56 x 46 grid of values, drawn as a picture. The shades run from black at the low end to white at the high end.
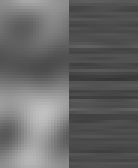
It is made of 1 by 2 panels. Panel 1,1: middling, smooth, strong in contrast. Panel 1,2: low, streaked across, faint in contrast.
